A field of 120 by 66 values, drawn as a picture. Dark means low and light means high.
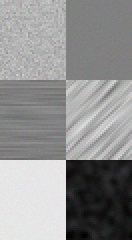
The table splits into 3 rows of 2 panels. Panel 1,1: high, fine-grained, faint in contrast. Panel 1,2: middling, flat. Panel 2,1: middling, streaked across, faint in contrast. Panel 2,2: high, slanting up to the right. Panel 3,1: very high, flat. Panel 3,2: very low, blotchy, faint in contrast.
